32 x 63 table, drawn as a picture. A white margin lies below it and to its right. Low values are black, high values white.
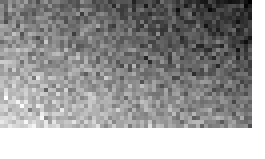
Ninth with the lowest average: top right. Ninth with the highest average: bottom left. Slope: up to the bottom left. Average level on the scale: 50%.
